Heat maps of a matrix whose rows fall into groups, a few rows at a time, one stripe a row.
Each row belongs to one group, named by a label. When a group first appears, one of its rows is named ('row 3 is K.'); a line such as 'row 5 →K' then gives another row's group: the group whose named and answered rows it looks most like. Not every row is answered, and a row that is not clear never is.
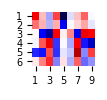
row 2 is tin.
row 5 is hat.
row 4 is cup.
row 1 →tin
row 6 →cup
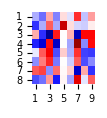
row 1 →hat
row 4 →hat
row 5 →cup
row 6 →cup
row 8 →hat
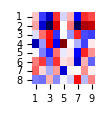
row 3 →cup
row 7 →tin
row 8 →hat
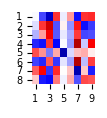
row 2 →cup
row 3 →cup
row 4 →hat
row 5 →tin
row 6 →hat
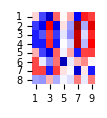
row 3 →hat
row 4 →hat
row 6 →tin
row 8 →hat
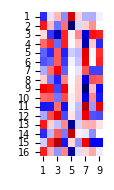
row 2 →tin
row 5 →hat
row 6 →hat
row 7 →cup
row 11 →hat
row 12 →cup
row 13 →tin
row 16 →tin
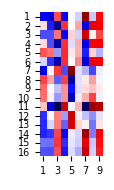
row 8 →tin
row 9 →tin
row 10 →tin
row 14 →hat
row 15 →hat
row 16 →hat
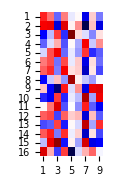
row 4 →hat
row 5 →cup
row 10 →hat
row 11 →cup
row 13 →hat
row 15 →cup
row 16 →tin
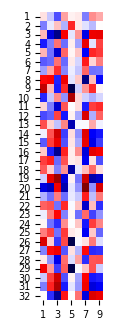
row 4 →hat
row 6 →hat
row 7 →cup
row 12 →hat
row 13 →tin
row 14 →cup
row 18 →tin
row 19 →cup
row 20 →hat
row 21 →hat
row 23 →cup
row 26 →tin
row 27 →cup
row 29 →tin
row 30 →cup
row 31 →cup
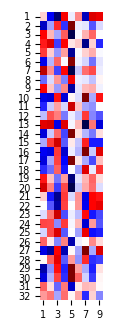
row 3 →tin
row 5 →tin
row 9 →tin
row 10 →hat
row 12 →cup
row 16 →hat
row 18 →hat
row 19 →tin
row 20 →tin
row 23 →cup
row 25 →cup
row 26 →tin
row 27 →hat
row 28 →cup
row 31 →tin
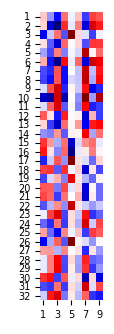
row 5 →hat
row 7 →hat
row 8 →hat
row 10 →hat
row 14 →hat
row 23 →cup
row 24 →hat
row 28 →cup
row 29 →cup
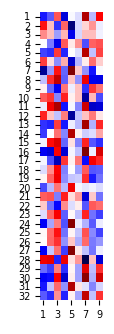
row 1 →hat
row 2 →tin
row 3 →tin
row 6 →tin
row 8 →cup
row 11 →cup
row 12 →tin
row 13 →hat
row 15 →cup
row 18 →cup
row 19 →cup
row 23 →cup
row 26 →cup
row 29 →hat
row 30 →hat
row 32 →hat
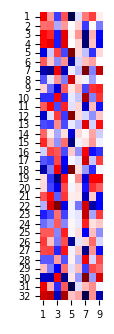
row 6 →tin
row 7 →hat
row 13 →hat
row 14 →tin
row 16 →cup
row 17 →hat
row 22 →cup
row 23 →hat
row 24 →hat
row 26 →tin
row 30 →hat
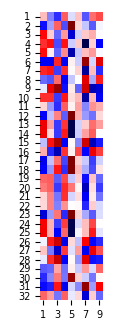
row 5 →tin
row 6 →hat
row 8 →hat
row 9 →cup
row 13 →tin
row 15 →cup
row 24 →tin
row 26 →cup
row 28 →cup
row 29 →hat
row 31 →hat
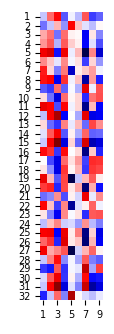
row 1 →cup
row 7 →tin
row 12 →cup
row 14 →cup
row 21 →hat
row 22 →tin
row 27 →tin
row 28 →cup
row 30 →cup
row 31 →cup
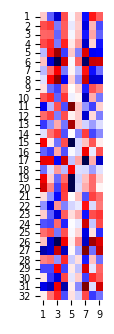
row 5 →cup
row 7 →cup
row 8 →cup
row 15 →tin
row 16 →hat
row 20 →tin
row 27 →hat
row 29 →hat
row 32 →cup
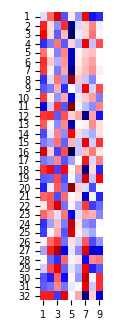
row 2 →tin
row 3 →tin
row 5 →tin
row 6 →tin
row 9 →hat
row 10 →tin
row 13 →tin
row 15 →hat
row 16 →tin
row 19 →hat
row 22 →cup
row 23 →tin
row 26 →cup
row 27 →cup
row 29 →cup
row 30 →hat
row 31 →hat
